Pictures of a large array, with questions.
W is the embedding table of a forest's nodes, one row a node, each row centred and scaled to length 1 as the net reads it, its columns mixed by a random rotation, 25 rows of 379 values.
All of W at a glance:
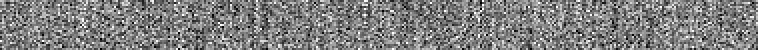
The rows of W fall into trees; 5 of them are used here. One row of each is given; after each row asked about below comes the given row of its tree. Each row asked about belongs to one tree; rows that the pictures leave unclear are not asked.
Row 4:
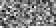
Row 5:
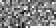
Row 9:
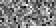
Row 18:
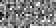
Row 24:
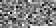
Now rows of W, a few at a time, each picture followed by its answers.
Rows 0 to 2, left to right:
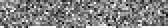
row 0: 4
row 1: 18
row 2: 4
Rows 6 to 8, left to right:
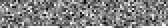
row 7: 4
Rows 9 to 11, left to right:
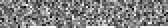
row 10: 18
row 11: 4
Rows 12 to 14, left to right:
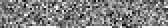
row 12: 9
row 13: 4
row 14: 5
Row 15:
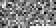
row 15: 18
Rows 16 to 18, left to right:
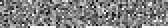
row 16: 24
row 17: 9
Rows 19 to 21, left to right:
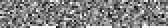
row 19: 24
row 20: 5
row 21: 9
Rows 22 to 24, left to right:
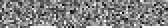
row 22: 18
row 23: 18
